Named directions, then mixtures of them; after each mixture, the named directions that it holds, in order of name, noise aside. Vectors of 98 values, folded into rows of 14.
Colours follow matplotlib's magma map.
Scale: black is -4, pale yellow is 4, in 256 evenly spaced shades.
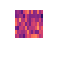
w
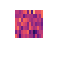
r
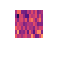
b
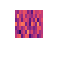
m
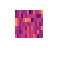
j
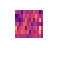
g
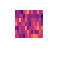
w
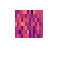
m, r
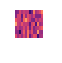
j, m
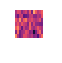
b, r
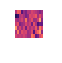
b, g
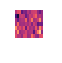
b, g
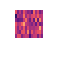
g, m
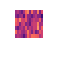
w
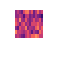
w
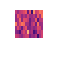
m, r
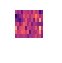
g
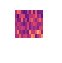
b, r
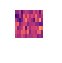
g, j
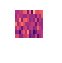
m, r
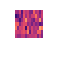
g, j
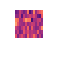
j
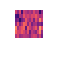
g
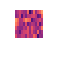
j
